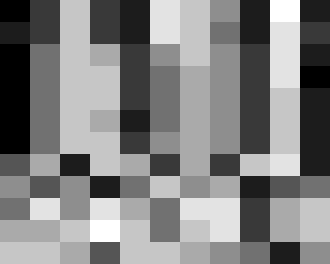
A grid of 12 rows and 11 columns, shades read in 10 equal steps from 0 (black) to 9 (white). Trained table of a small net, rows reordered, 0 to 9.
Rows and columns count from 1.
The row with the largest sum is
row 11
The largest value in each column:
7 8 7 9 7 8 8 8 7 9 7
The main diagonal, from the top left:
0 2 7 7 2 4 6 2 1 6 7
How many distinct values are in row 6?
7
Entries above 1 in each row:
7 8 9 9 9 8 9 9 9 11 11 10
